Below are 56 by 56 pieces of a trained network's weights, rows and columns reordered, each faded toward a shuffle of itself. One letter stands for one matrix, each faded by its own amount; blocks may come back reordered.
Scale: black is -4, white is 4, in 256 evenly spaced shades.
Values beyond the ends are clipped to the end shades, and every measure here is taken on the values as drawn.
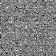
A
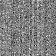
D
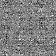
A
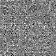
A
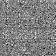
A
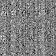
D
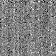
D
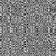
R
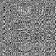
R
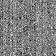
D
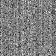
D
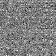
A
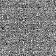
A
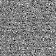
A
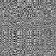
R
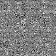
A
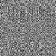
R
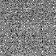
A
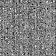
D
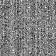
D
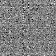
A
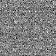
A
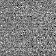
A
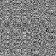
R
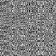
R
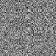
R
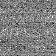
A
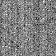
D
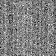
D
